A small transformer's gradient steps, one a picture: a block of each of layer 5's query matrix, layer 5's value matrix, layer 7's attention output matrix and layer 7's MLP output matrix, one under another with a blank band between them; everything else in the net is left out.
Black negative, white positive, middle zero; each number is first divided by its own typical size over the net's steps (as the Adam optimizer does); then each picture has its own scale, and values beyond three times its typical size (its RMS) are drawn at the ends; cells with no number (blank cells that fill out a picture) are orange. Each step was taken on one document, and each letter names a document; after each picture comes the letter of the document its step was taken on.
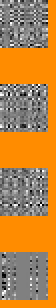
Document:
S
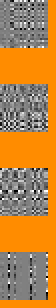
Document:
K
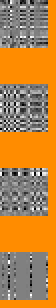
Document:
K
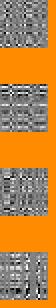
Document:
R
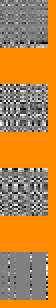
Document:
K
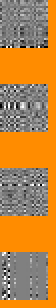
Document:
S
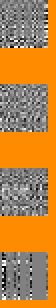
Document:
S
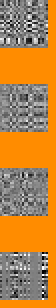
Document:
R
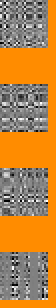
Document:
R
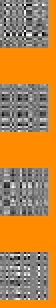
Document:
R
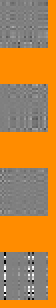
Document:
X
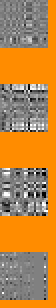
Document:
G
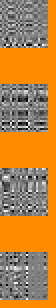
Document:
R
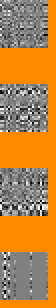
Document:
S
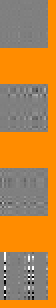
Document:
X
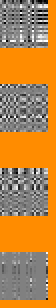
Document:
K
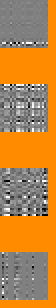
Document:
G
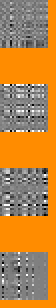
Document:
G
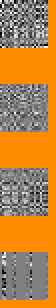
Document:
S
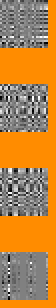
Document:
K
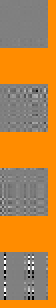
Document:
X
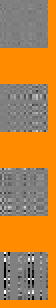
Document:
X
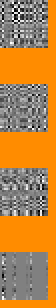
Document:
S
